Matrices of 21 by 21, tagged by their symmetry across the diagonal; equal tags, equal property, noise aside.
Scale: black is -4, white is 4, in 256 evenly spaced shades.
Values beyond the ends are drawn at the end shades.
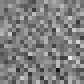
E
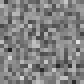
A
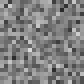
A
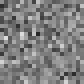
A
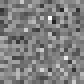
A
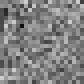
A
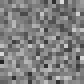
E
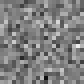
E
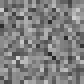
A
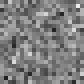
E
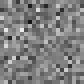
E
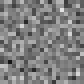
E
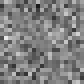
E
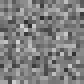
E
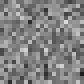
A
